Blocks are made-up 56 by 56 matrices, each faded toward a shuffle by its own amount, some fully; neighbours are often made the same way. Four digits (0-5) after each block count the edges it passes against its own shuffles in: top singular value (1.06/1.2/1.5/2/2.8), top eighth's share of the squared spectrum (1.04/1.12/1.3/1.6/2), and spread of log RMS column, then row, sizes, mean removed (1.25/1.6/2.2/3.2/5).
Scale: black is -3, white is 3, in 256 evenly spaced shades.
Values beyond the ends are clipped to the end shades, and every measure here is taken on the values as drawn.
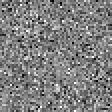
1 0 0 0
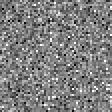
0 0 0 0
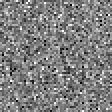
2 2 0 0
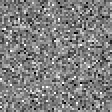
0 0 0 0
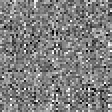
3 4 2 2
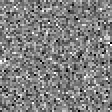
0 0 0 0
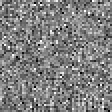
2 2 0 0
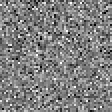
1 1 0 0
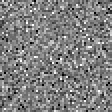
0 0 0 0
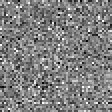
3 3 1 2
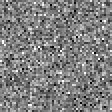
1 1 0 0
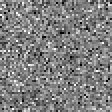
0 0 0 0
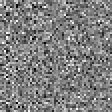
3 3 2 1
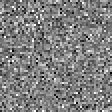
0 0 0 0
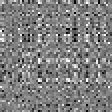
4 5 3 3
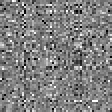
4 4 2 2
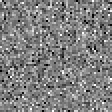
1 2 0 0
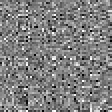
4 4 2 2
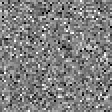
3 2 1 1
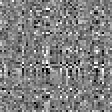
4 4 3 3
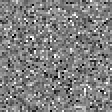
1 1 0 0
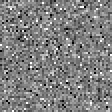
1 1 0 0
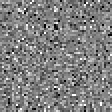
3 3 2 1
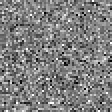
0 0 0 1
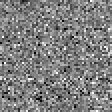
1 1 0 2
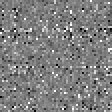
2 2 1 2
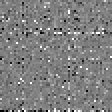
3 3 2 2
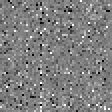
2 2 1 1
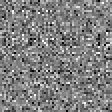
4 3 2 2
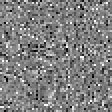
3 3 1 1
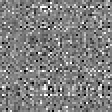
4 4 2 2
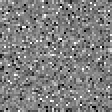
2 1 0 0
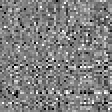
4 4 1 2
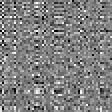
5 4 3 3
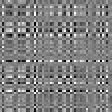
5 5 4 4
